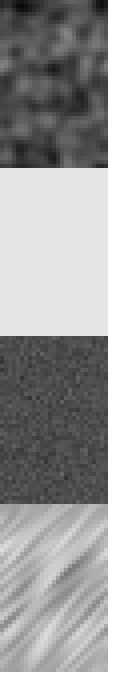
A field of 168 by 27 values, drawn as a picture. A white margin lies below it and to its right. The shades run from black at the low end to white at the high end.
It is made of 4 by 1 panels. Panel 1,1: low, blotchy. Panel 2,1: very high, flat. Panel 3,1: low, fine-grained, faint in contrast. Panel 4,1: high, slanting up to the right.
